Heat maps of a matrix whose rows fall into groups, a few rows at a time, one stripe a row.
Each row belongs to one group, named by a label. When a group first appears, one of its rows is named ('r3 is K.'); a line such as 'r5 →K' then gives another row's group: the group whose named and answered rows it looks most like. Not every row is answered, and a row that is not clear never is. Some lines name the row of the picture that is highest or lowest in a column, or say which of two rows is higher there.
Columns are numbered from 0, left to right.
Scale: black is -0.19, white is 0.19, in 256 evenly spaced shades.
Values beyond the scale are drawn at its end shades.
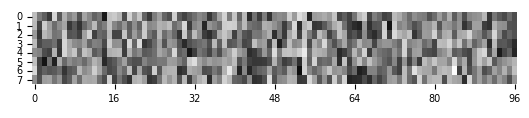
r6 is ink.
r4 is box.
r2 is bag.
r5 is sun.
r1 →bag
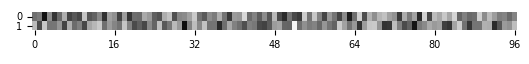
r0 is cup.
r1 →sun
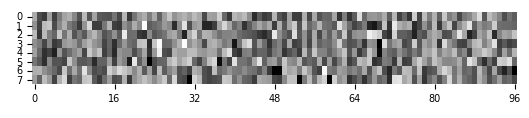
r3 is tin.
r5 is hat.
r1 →bag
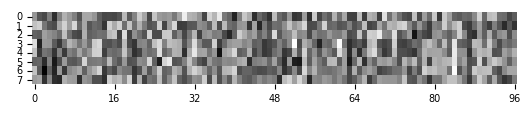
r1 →box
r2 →cup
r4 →sun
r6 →sun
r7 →box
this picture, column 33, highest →6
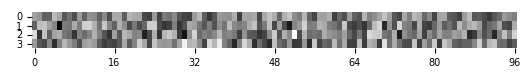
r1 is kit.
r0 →ink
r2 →ink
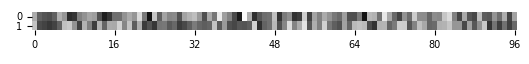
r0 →ink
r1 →box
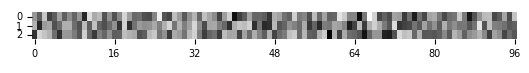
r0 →sun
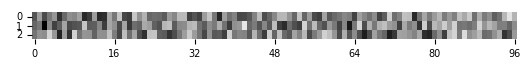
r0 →hat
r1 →cup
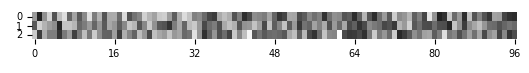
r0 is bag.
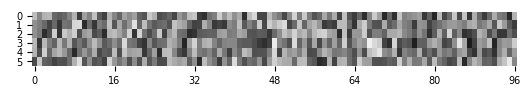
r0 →kit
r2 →box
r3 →sun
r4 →ink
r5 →hat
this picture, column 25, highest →2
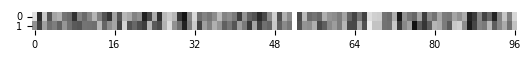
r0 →ink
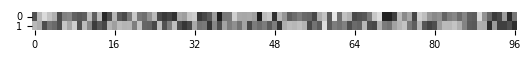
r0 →kit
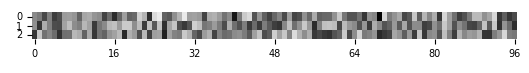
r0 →tin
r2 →hat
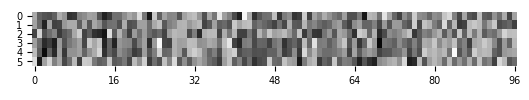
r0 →ink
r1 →tin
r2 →hat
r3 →sun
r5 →bag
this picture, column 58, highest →0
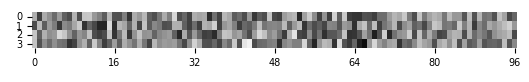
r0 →bag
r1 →hat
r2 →bag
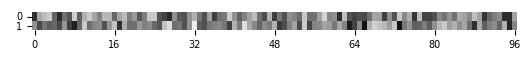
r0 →kit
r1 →cup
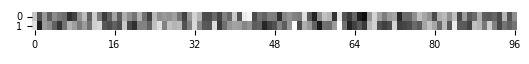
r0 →ink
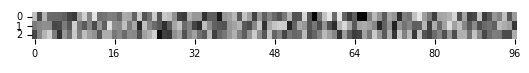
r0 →ink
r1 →hat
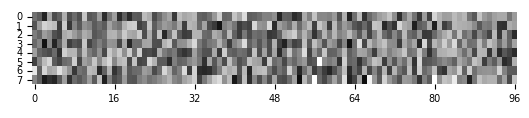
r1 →kit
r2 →box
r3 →cup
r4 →box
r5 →kit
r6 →bag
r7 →cup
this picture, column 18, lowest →0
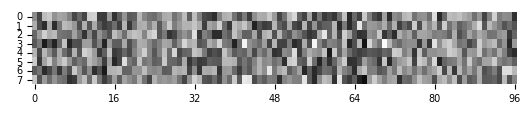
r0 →bag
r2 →kit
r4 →bag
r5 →bag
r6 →hat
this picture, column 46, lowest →1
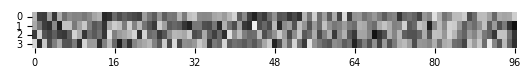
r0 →sun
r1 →box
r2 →hat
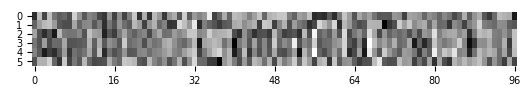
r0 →hat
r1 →kit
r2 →sun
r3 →cup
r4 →cup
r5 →kit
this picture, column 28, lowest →1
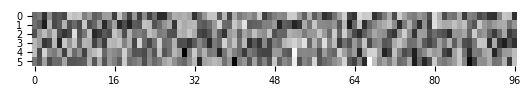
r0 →hat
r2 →kit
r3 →box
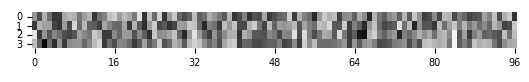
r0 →box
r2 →ink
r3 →sun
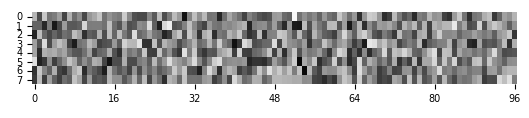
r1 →cup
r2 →hat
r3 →ink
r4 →bag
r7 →hat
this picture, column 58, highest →3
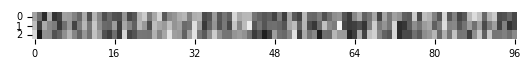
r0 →tin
